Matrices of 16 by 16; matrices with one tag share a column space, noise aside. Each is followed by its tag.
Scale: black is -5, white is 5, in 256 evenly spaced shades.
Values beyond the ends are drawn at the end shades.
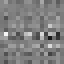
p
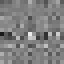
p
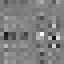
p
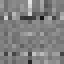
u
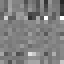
u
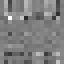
u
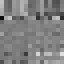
u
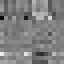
u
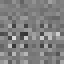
p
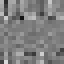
u
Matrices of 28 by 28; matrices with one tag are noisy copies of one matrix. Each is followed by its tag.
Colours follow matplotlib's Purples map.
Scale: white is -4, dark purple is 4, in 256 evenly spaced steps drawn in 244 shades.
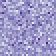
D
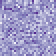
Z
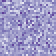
D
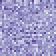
Z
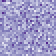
D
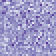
D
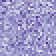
D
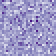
D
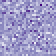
D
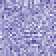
Z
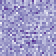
Z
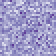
D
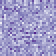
Z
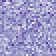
D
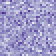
D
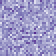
Z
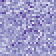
D
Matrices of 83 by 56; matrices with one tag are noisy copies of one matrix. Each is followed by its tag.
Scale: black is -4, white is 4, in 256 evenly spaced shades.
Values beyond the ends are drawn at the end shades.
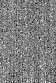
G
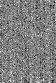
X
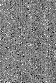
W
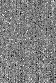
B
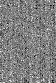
X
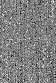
B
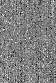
B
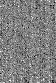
X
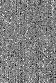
B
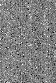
W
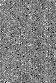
W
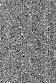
W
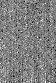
G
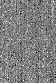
B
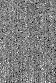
G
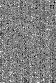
X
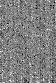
X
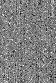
B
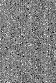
W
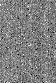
W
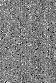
W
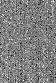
B
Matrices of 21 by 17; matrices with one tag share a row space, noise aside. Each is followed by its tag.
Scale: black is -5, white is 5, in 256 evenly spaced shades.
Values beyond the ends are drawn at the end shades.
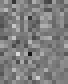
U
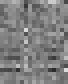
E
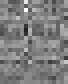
E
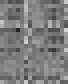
E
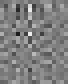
U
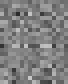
U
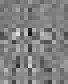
U
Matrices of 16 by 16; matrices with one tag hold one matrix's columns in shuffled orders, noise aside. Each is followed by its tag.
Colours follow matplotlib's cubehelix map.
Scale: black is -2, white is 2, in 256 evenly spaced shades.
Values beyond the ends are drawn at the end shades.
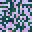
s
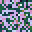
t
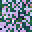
s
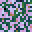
s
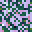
t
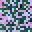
t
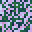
s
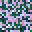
t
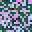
t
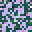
s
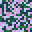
s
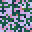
s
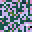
s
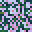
s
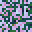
s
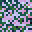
t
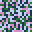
s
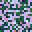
t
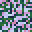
s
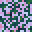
s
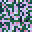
s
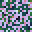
t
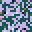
s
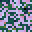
t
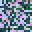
t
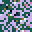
t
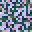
s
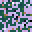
s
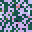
s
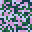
t
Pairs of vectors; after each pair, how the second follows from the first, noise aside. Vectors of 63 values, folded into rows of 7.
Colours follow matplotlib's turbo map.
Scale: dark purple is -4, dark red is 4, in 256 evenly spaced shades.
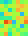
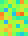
reversed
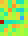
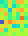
negated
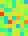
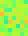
shrunk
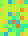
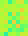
shrunk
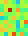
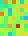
reversed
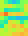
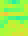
shrunk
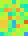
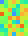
reversed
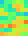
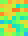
reversed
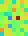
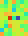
negated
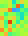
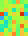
wrapped around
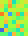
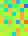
reversed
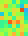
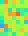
reversed
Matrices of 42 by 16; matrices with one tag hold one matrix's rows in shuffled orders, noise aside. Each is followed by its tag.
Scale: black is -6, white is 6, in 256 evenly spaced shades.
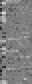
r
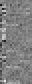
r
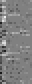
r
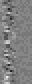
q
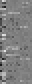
r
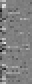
r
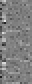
r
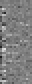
r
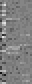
r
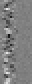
q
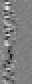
q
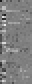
r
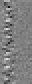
q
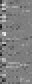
r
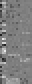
r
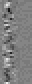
q
